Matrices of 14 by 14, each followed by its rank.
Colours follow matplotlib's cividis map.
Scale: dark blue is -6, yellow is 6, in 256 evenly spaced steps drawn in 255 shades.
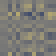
two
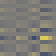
one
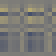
one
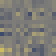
two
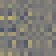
two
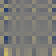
one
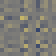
two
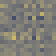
three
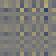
one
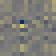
three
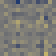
three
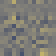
three
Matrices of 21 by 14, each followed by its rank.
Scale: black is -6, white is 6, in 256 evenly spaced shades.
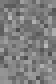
full rank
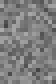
full rank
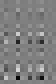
one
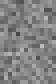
full rank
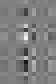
one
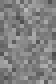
full rank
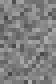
full rank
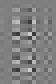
one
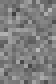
full rank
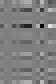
one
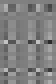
one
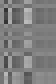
one
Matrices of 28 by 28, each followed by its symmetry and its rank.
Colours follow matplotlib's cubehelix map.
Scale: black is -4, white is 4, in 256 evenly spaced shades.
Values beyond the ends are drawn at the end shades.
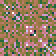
symmetric, rank five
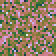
antisymmetric, full rank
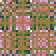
symmetric, rank three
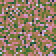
antisymmetric, full rank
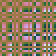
symmetric, rank one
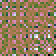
symmetric, rank three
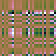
neither, rank one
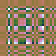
symmetric, rank one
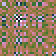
symmetric, rank three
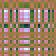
neither, rank one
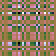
neither, rank one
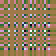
symmetric, rank one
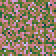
antisymmetric, full rank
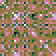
symmetric, rank five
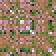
symmetric, rank five
